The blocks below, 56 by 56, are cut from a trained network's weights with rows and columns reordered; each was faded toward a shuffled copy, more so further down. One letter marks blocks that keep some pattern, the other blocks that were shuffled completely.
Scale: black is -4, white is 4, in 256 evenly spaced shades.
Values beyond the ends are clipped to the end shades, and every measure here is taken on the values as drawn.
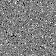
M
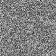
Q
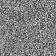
Q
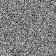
M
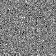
Q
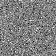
M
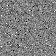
M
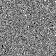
M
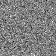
M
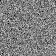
M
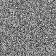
M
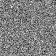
M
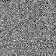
Q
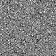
Q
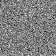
M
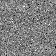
M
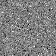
M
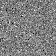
M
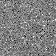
M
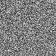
M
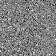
Q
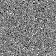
M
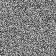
M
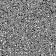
M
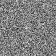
M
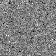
Q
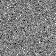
M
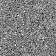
M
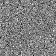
Q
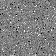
M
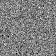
M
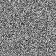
Q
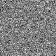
Q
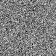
M
